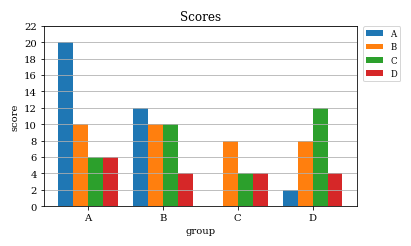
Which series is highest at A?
A
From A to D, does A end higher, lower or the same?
lower
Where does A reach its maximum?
A
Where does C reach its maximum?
D
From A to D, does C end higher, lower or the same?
higher
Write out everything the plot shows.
Title: Scores
x-axis: group, ticks A B C D
y-axis: score, ticks 0 2 4 6 8 10 12 14 16 18 20 22
Legend: A, B, C, D
Values:
A: 20 12 0 2
B: 10 10 8 8
C: 6 10 4 12
D: 6 4 4 4
